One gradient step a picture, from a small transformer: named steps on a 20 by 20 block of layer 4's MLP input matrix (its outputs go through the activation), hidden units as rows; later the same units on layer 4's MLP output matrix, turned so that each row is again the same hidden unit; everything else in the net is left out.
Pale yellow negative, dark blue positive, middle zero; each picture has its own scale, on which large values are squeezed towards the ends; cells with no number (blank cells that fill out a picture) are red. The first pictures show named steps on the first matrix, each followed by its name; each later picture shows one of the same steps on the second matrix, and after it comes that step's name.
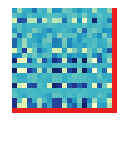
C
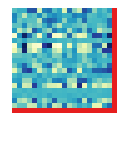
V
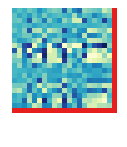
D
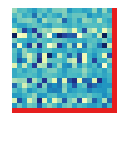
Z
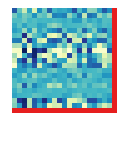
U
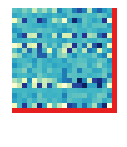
V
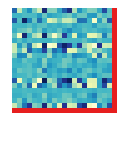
V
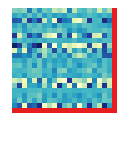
V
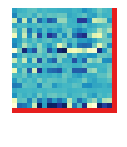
C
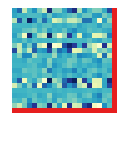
V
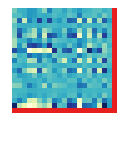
C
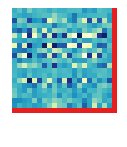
Z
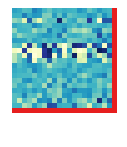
D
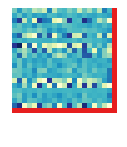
V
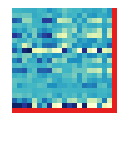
C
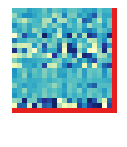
U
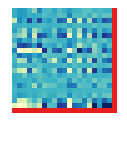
C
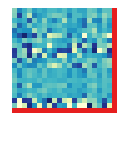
U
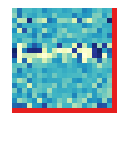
D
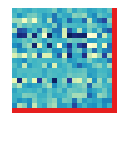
Z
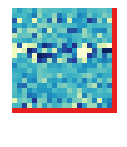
D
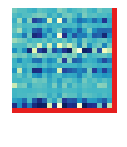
C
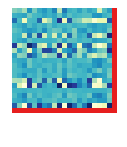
V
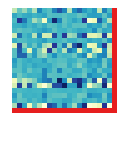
V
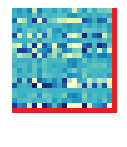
V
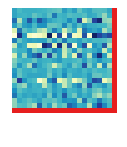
Z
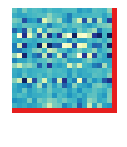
Z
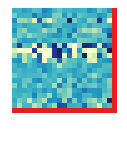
D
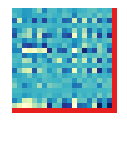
C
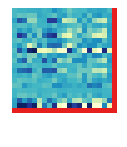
C
